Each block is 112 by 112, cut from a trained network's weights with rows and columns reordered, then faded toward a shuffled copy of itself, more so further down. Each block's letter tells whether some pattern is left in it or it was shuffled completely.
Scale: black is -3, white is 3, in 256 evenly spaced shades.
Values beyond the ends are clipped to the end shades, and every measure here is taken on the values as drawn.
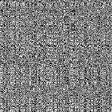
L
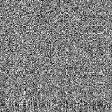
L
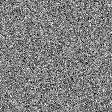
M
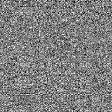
L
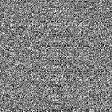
L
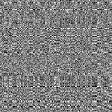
L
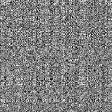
L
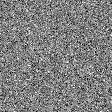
M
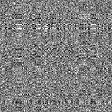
L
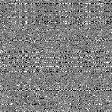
L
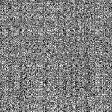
L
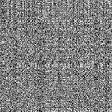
L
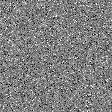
M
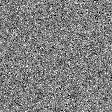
M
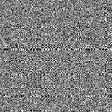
L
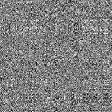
L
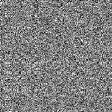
L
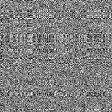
L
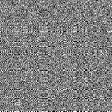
L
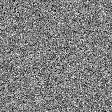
M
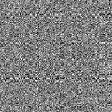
L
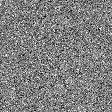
M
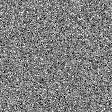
M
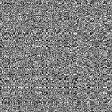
L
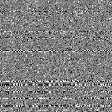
L
